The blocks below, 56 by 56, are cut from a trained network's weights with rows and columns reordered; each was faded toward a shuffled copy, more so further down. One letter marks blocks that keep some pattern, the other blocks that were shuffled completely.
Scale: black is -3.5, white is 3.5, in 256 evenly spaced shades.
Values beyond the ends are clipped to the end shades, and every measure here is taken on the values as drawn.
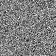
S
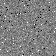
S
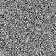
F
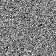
S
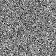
S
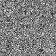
F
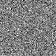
S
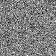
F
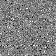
F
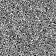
S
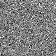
S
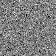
S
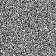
S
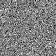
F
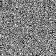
F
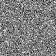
F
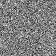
S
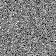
S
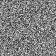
F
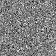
S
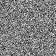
S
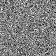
F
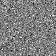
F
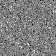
S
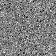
S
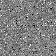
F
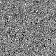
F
